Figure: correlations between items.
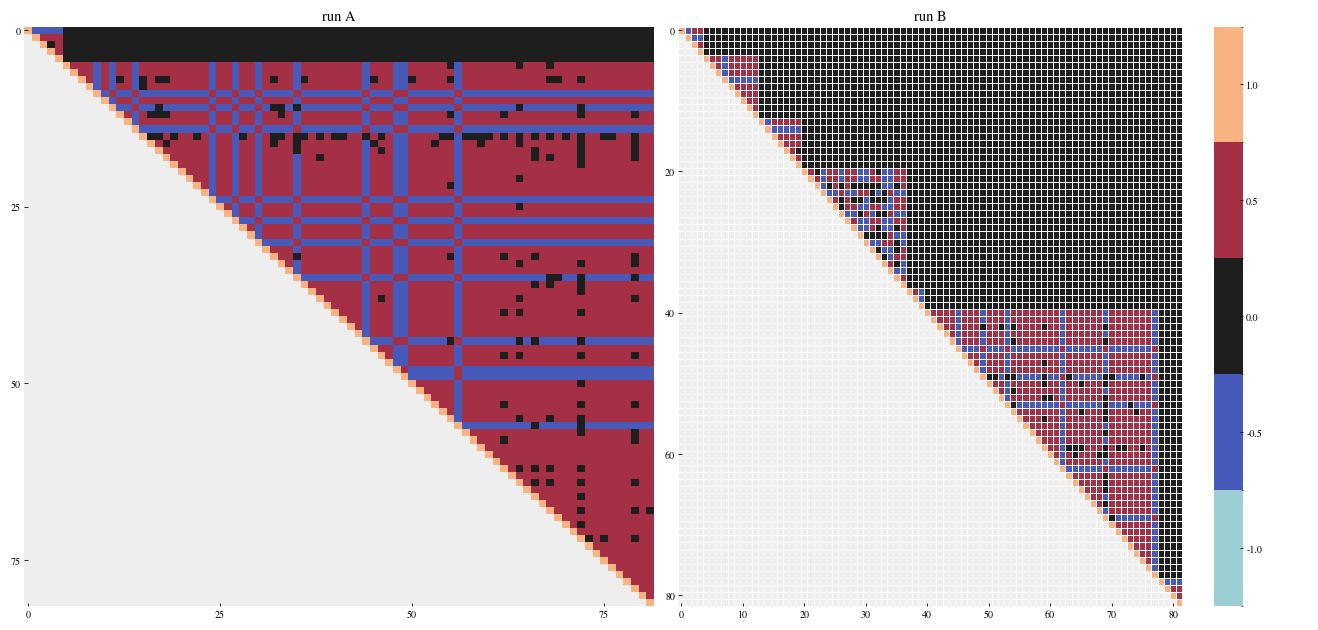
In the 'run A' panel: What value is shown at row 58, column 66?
0.5
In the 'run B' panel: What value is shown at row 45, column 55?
-0.5
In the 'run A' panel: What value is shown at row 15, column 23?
0.5
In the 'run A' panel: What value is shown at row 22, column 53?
0.5
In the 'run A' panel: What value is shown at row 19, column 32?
0.5
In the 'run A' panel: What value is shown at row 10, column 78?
0.5
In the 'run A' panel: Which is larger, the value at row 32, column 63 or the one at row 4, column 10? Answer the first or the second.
the first
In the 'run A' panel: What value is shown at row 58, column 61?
0.5
